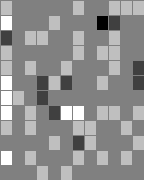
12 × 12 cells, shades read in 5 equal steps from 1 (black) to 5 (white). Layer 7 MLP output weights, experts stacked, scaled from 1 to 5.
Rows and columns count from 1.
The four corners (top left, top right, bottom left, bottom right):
4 4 3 3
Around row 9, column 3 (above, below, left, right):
4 3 3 3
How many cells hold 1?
1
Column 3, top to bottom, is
3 3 4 3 4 3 3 4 4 3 4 3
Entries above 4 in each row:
0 1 0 0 0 1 1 3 0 0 1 0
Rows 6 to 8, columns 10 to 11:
3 3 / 3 3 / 4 3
